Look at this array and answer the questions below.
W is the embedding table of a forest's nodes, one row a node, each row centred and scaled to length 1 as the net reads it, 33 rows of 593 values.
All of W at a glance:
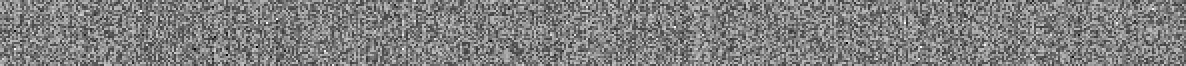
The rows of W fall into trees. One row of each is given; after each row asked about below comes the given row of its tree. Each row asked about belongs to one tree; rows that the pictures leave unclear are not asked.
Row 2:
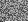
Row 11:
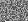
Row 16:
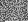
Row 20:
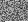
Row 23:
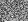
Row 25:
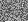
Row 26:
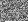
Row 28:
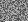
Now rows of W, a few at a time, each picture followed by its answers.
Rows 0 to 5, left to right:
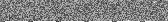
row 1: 11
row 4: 23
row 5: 11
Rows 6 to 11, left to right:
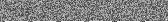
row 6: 25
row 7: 20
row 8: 28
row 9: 16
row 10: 28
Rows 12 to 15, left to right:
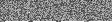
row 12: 16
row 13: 26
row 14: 23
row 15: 16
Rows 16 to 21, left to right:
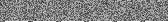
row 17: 2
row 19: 23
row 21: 26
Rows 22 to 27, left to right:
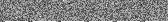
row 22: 28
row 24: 25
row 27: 16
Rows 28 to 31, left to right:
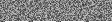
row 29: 26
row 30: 28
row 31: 20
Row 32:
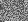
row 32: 23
